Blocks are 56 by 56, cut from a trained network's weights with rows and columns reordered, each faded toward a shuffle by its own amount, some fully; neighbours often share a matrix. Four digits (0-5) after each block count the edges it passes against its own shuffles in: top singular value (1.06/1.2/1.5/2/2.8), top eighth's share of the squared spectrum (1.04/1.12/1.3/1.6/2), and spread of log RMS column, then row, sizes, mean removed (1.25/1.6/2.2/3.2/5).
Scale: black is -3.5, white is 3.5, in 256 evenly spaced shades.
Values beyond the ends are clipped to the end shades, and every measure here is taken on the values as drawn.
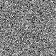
0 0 0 0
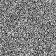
1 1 0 0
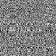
4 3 1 2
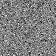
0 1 0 0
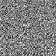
3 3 1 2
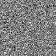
3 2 1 1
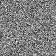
0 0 0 0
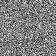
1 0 0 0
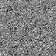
3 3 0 2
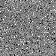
0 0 0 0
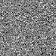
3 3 1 2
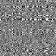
4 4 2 3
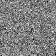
1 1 0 0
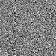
3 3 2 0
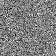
2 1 0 0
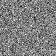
1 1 0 0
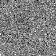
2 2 0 0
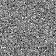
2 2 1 0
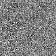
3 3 1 1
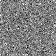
2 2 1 0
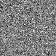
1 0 0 0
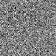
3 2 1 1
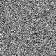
1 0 0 0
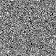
2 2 1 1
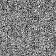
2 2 1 0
